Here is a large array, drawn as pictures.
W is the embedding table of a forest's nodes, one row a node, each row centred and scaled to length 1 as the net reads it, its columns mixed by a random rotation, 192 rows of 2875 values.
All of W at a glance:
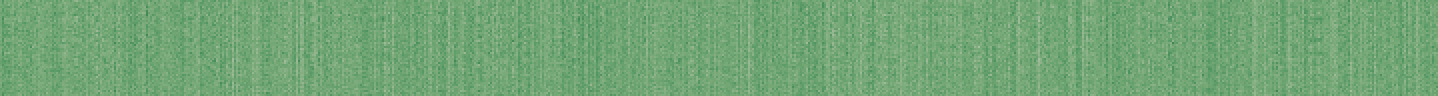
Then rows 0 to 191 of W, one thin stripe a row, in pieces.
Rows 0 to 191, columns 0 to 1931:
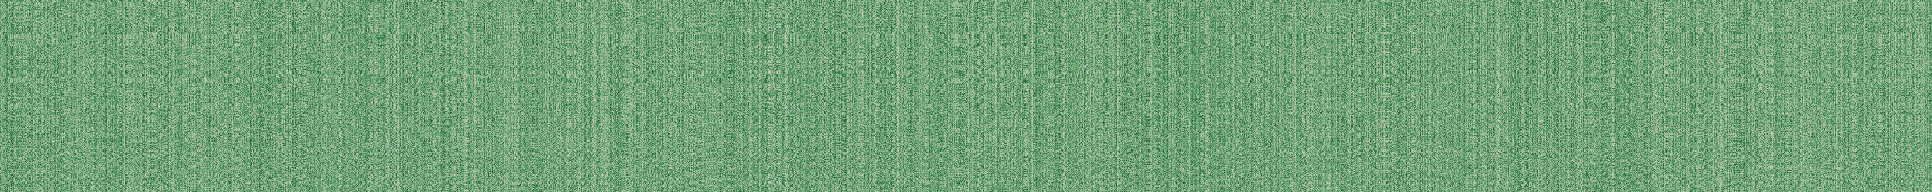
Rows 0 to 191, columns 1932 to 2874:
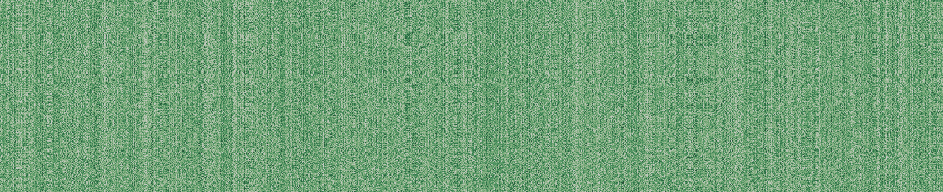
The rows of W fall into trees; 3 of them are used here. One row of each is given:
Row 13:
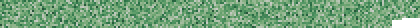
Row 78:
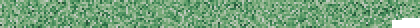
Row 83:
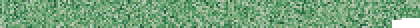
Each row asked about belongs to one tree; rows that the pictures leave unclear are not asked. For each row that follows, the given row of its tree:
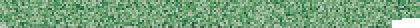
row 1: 83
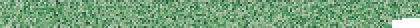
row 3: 78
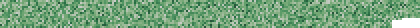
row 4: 78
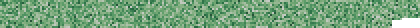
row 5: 13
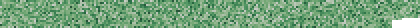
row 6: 78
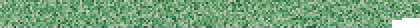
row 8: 78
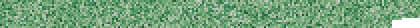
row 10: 13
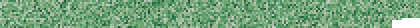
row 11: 78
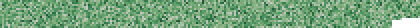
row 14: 13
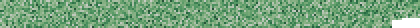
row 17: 78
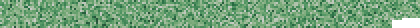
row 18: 78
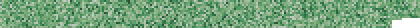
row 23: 83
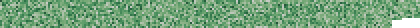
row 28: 13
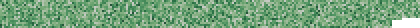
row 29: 13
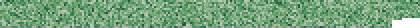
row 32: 83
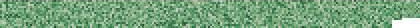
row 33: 83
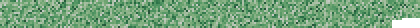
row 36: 78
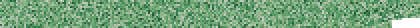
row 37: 78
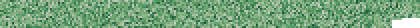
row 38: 78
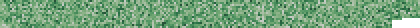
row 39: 83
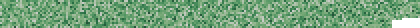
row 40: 78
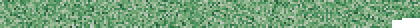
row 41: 83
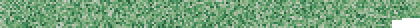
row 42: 83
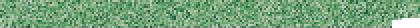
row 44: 78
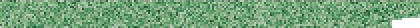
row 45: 78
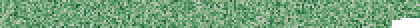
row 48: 83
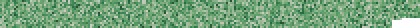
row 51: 83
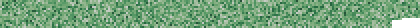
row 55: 13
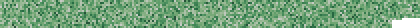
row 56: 78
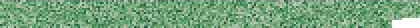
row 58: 78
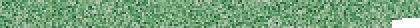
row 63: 13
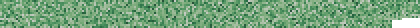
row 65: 78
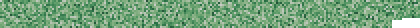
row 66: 83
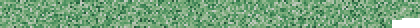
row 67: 78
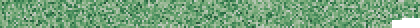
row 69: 13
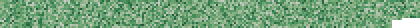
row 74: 83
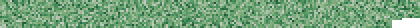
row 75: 83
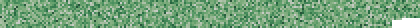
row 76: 83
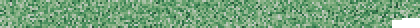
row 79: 78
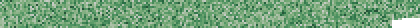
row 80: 78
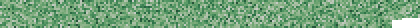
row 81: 78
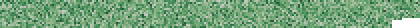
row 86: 83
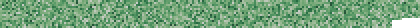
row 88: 13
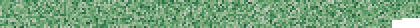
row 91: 78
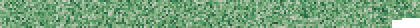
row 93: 83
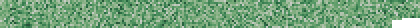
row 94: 83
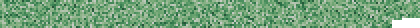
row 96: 83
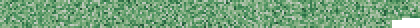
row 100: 83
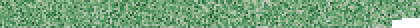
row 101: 13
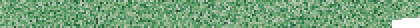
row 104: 78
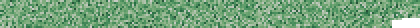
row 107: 78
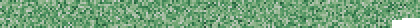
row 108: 78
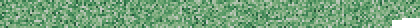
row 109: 13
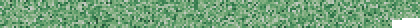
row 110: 78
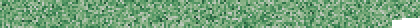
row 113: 13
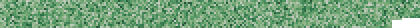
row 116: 83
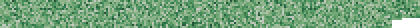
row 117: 83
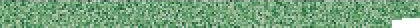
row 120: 83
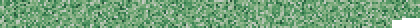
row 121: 83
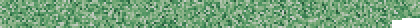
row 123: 83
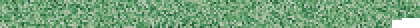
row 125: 83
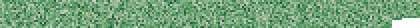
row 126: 83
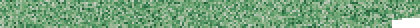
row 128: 78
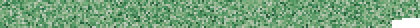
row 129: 13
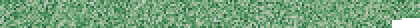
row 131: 83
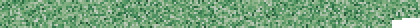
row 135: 13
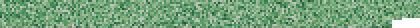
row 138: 83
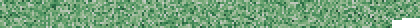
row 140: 83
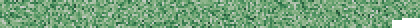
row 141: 83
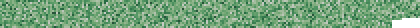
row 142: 13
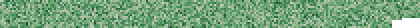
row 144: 83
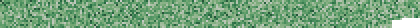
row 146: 13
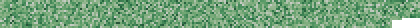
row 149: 83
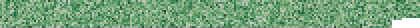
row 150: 83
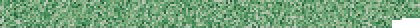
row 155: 83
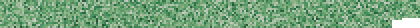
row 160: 78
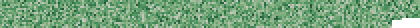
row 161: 13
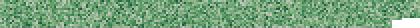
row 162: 83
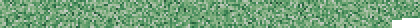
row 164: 83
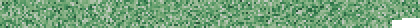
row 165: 13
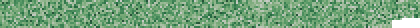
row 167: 13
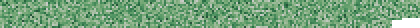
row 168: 13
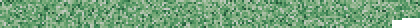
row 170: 83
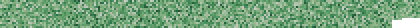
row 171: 78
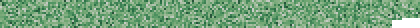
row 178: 13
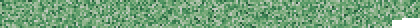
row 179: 13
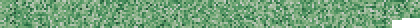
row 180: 83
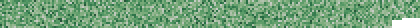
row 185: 13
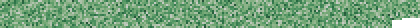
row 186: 13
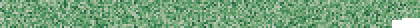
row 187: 78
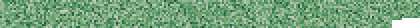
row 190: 83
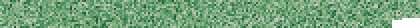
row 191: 78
